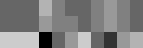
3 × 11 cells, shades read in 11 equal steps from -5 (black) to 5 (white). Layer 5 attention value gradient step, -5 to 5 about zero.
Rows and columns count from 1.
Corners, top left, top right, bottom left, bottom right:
-1 -1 3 2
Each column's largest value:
3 3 3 2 0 1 3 0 1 1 2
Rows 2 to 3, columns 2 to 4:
-1 -1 1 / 3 3 -5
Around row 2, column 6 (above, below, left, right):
-1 1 0 -1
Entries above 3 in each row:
0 0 0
